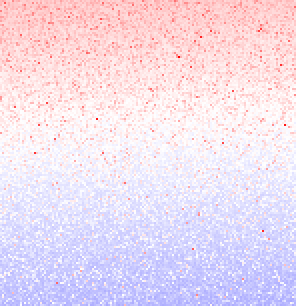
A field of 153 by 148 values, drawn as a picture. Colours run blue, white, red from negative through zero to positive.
No single row or column stands out from its neighbours. The grain is fine, like static. There are no regular stripes. On average the colour sits 50% of the way up the scale. The field climbs toward the top.
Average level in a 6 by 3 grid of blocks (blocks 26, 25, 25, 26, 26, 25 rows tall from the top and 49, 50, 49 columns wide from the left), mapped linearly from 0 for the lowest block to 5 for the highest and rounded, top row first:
555 / 444 / 333 / 222 / 111 / 000
